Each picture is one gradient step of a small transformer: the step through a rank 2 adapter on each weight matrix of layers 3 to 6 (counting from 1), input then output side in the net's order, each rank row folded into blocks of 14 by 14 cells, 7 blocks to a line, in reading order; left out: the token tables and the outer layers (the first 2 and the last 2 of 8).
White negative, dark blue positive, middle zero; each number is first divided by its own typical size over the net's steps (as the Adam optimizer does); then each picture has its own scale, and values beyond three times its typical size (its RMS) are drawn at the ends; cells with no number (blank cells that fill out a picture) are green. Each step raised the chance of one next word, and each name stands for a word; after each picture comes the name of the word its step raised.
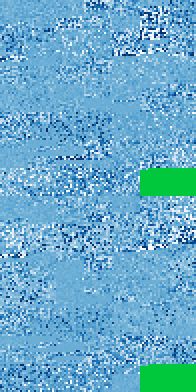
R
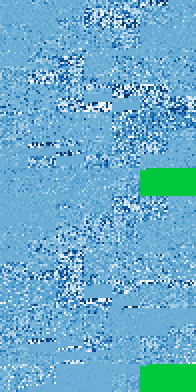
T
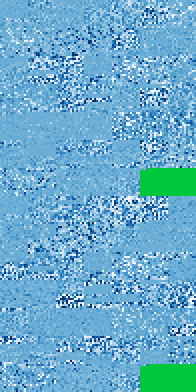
T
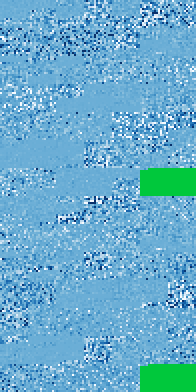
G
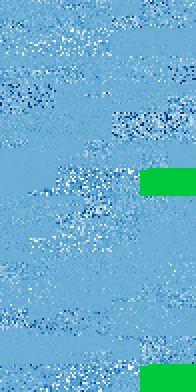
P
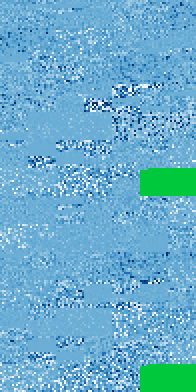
P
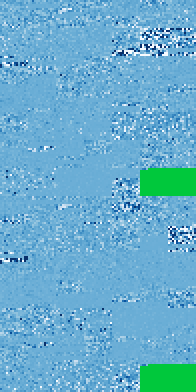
G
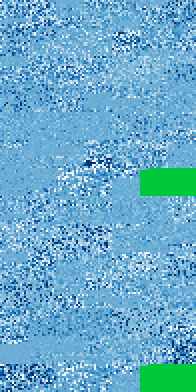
R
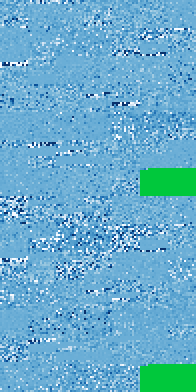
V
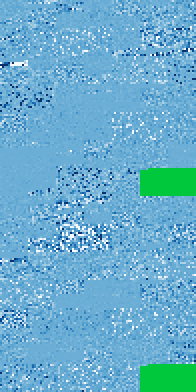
V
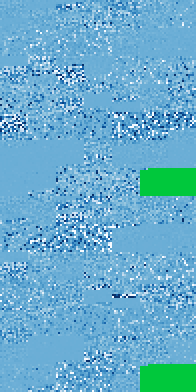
V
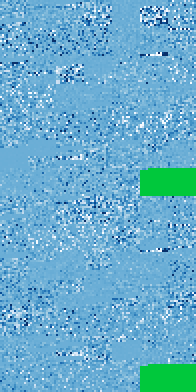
G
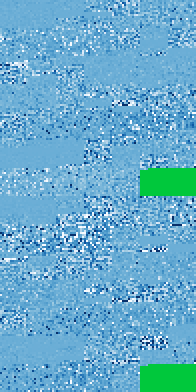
V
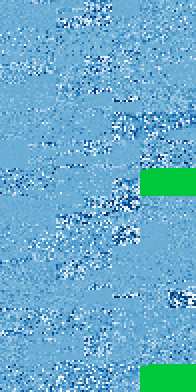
G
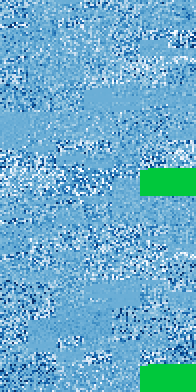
R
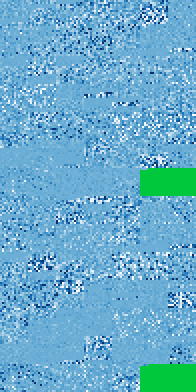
G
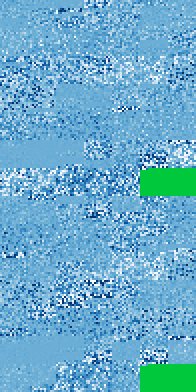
R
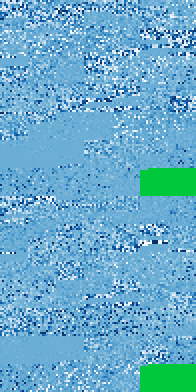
R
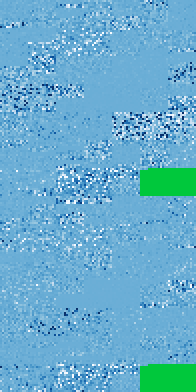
P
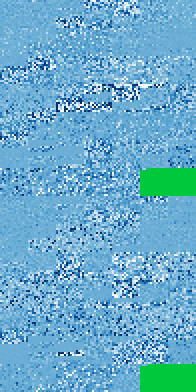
R
